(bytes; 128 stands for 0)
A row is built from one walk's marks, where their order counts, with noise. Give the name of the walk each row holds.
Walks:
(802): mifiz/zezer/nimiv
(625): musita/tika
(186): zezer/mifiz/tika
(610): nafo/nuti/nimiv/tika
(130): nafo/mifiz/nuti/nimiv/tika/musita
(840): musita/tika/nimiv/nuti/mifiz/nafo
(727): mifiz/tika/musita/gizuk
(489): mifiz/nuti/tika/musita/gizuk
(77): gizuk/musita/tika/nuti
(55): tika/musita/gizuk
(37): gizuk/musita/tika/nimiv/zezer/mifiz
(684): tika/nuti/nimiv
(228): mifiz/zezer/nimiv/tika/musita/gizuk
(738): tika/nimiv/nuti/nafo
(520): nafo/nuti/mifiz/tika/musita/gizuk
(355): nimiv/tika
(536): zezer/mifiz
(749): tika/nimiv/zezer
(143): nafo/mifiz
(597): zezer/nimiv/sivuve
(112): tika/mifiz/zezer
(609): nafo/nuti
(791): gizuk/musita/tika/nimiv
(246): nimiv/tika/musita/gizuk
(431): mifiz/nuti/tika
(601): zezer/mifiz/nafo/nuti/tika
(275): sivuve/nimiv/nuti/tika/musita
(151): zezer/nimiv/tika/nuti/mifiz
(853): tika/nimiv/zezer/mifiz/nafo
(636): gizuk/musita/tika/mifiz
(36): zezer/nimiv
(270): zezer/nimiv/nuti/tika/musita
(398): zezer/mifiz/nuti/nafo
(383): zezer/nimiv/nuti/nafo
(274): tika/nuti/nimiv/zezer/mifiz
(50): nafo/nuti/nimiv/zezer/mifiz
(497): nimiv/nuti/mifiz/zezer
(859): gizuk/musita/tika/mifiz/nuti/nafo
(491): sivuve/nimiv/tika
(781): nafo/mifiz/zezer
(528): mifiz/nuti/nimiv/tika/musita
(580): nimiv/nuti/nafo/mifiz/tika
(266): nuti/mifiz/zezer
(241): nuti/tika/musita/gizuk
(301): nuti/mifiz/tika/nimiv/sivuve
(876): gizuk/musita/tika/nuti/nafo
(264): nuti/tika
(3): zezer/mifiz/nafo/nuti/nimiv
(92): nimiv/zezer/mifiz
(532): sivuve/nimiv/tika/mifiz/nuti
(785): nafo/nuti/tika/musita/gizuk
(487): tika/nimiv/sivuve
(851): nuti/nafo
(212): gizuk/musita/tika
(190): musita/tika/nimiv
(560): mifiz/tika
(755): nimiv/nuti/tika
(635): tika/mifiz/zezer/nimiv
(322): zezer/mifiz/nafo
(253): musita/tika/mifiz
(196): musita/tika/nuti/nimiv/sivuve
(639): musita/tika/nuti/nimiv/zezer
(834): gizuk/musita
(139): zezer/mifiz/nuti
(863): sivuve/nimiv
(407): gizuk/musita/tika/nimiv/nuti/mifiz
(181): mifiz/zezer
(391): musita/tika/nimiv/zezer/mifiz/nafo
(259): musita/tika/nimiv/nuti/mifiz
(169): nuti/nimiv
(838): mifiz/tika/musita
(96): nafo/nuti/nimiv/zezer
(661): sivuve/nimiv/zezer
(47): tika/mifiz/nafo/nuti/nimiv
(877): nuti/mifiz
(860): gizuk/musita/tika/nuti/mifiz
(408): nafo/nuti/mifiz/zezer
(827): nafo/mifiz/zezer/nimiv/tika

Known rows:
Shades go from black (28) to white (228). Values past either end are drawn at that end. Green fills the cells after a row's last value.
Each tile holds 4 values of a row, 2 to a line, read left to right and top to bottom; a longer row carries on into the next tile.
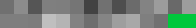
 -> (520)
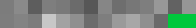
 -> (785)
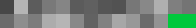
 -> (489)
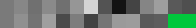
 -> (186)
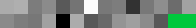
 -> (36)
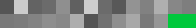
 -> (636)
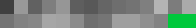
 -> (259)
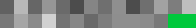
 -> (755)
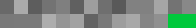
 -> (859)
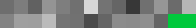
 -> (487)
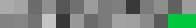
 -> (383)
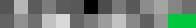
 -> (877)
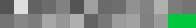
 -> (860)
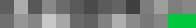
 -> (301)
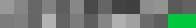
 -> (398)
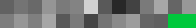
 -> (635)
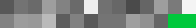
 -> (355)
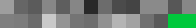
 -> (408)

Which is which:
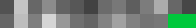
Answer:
(264)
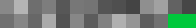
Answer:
(139)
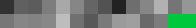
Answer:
(838)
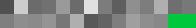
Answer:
(55)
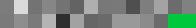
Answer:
(270)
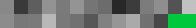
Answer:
(827)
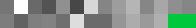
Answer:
(834)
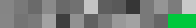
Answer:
(92)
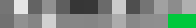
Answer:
(169)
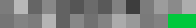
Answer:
(497)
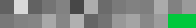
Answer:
(407)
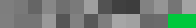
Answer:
(802)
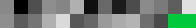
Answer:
(143)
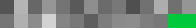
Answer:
(684)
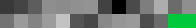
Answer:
(560)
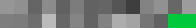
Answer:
(3)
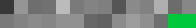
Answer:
(625)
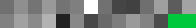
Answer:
(749)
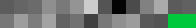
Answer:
(112)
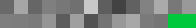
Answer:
(228)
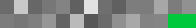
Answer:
(37)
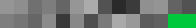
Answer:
(536)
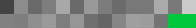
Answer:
(190)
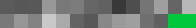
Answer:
(47)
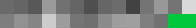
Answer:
(580)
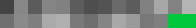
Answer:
(528)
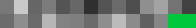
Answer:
(266)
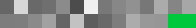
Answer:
(791)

